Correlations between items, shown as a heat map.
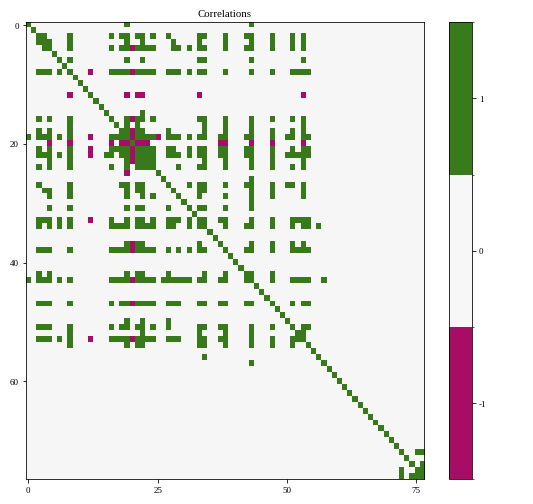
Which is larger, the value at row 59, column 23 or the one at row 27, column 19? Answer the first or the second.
the second
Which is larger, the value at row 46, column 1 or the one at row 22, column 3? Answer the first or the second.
the second
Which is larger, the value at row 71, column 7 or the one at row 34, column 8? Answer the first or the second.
the second
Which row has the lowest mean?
20
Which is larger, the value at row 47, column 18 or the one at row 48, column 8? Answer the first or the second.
the first
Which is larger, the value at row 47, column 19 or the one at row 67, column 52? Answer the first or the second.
the first
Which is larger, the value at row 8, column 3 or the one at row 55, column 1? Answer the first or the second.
the first
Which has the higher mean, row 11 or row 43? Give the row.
43
